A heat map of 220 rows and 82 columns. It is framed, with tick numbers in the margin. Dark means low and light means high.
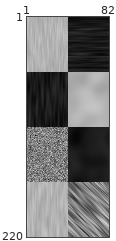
It is made of 4 by 2 panels. Panel 1,1: high, streaked downward, faint in contrast. Panel 1,2: very low, streaked across, faint in contrast. Panel 2,1: very low, streaked downward, faint in contrast. Panel 2,2: high, smooth, faint in contrast. Panel 3,1: middling, fine-grained, strong in contrast. Panel 3,2: very low, smooth, faint in contrast. Panel 4,1: high, streaked downward, faint in contrast. Panel 4,2: middling, slanting down to the right, strong in contrast.
